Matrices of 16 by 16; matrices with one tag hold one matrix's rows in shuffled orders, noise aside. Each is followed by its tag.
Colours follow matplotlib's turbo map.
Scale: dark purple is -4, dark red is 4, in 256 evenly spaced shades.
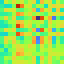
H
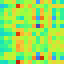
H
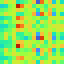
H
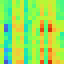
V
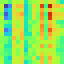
V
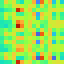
H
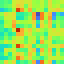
H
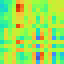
H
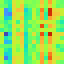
V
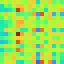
H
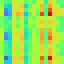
V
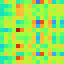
H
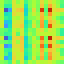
V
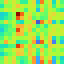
H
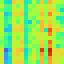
V
